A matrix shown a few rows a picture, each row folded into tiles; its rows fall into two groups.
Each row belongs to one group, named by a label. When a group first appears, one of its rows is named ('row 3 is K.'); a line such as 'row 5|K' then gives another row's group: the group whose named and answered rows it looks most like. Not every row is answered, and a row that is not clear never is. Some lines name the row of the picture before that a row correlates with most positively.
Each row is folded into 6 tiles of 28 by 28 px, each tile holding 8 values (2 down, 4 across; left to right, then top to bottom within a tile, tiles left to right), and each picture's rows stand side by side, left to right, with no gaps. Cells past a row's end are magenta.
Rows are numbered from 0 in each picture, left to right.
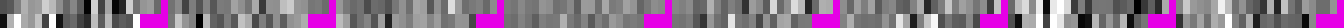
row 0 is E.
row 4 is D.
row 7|E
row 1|D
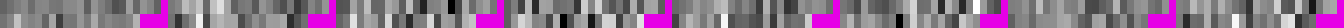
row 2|E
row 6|E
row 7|D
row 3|E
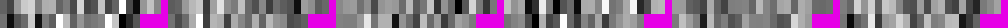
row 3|D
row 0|D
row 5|D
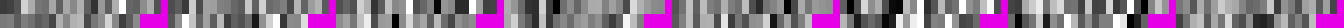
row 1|E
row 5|D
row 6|D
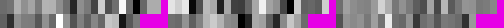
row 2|E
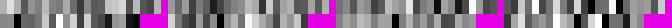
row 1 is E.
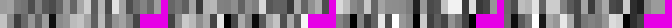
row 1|E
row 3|D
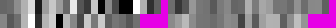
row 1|E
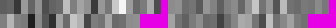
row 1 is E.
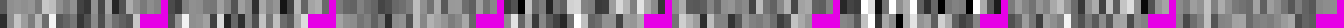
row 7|D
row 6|D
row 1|E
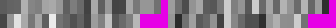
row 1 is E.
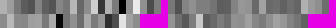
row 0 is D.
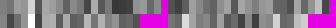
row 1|E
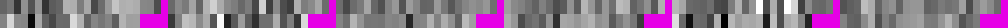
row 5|D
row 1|E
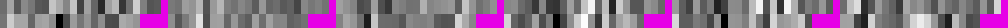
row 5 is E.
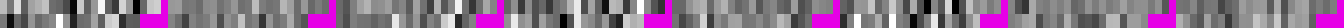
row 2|D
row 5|E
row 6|E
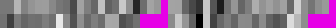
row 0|D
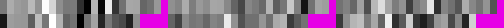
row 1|D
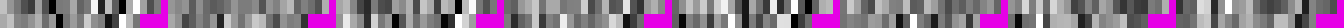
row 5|E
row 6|D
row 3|D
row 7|D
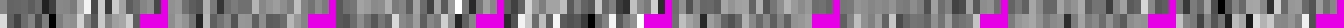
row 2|D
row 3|E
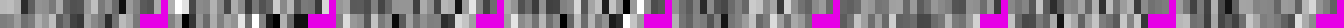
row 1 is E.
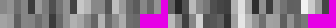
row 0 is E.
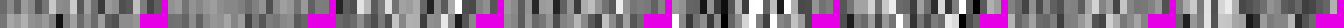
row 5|D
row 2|D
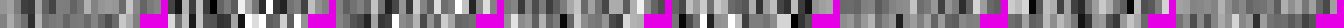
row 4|D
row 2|D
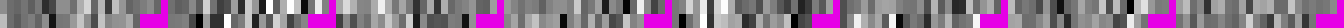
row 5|E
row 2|E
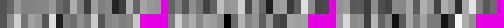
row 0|E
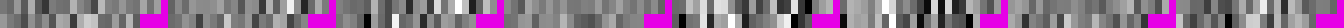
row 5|E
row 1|D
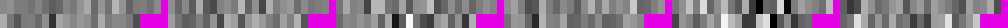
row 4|E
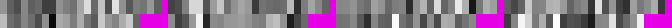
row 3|E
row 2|D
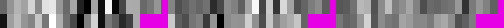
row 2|D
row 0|E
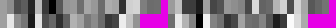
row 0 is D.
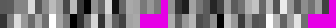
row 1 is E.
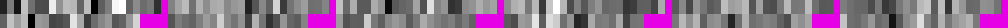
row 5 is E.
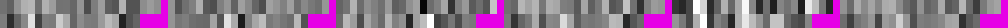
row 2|E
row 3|D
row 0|D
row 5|D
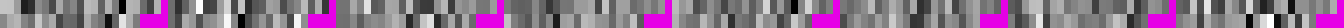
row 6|D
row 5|E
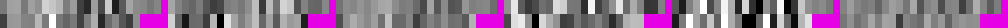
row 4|E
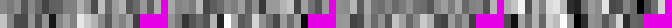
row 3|D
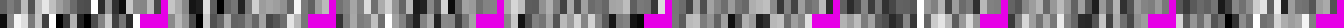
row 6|E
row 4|E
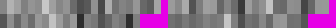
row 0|E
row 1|D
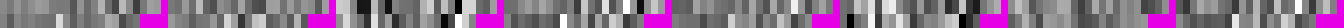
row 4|D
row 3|D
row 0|D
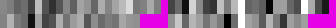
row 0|D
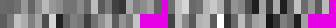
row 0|E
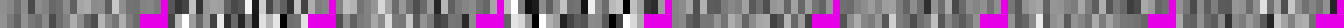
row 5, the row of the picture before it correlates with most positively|1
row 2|E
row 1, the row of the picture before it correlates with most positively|0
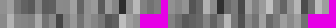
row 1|D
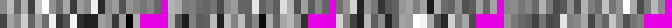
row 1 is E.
